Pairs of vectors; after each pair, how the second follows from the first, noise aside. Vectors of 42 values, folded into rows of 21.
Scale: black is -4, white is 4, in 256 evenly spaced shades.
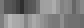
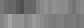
shrunk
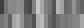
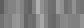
shrunk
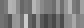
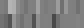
partly zeroed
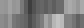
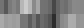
reversed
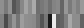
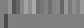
partly zeroed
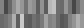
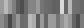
reversed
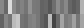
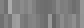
shrunk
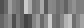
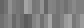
shrunk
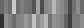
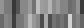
reversed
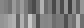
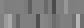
partly zeroed
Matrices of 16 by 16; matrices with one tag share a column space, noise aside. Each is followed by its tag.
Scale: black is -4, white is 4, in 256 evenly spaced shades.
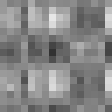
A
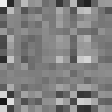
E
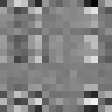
E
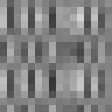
A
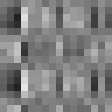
A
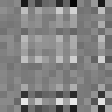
E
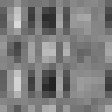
A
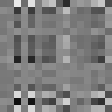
E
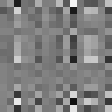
E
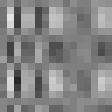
A
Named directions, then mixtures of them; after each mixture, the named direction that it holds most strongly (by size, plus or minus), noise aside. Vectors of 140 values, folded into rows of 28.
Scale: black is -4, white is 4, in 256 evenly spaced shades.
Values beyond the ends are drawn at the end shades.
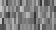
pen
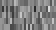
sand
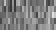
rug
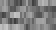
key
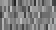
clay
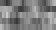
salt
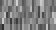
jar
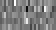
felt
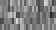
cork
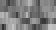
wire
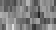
wire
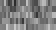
key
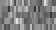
cork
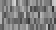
clay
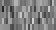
sand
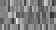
cork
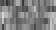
salt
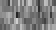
cork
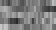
salt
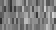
rug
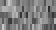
wire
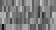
jar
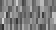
jar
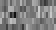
key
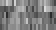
salt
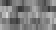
salt
